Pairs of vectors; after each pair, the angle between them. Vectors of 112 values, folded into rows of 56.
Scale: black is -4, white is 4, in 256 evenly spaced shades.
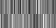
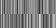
partly opposed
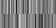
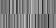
partly aligned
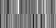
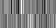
partly opposed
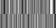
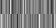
partly opposed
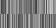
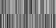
partly aligned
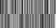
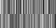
nearly opposite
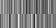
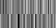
nearly opposite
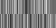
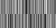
nearly parallel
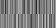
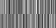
nearly opposite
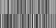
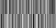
nearly opposite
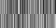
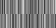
partly opposed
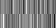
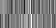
partly aligned
